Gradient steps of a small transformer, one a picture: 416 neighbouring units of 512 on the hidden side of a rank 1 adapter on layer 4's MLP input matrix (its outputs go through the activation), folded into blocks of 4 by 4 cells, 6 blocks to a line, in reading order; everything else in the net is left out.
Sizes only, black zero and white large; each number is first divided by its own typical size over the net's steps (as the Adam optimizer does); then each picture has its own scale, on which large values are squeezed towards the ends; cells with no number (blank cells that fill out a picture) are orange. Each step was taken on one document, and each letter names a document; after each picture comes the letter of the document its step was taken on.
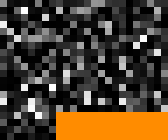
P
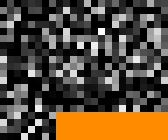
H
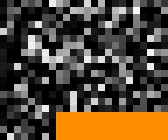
H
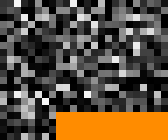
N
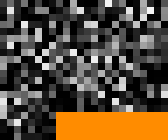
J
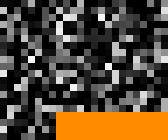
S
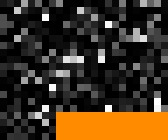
P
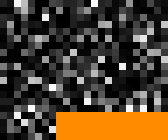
P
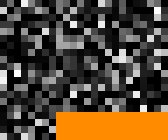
H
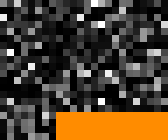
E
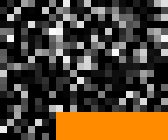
S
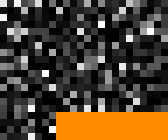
P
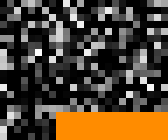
S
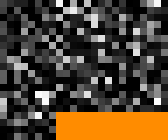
J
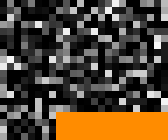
S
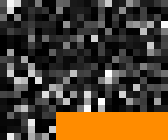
E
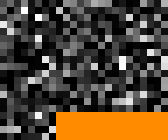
P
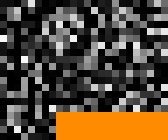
S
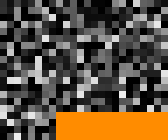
N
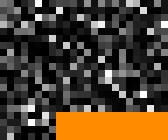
E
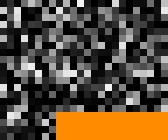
H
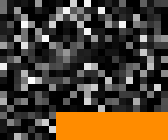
J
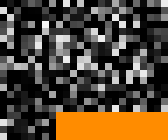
S
